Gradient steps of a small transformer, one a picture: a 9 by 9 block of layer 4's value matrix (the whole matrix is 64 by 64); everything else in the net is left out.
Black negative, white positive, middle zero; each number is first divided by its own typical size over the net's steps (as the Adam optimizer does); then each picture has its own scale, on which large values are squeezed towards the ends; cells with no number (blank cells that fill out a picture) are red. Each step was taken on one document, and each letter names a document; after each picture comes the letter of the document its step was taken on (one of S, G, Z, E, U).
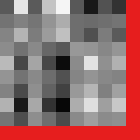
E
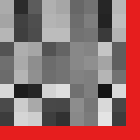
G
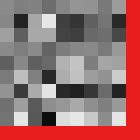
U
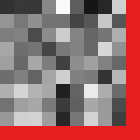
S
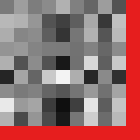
E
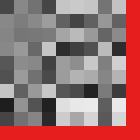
U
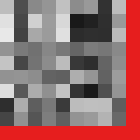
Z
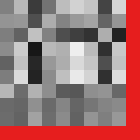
U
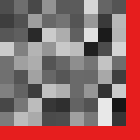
G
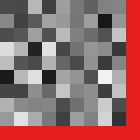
G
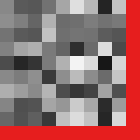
U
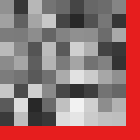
U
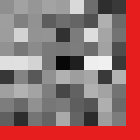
S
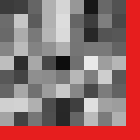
E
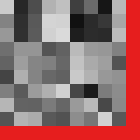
Z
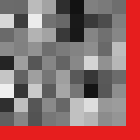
Z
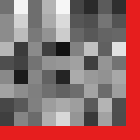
E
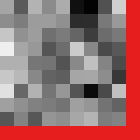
Z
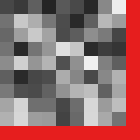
S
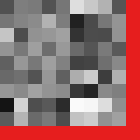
Z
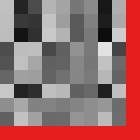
G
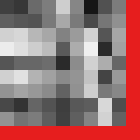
S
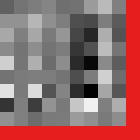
Z
